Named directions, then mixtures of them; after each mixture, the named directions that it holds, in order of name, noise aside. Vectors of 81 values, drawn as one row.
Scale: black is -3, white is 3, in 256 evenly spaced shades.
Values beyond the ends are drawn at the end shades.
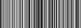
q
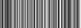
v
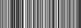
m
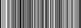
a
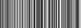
q, v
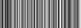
v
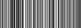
m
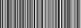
a, v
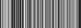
a, m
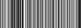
a, m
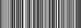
m, q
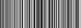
q, v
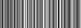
m, v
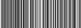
q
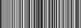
q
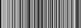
a, q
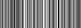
m, v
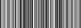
a, m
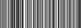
m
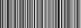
a, v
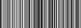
q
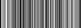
a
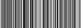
m, q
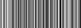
v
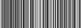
q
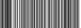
m, v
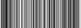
a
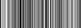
a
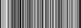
a, m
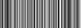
v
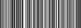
m, q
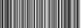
v
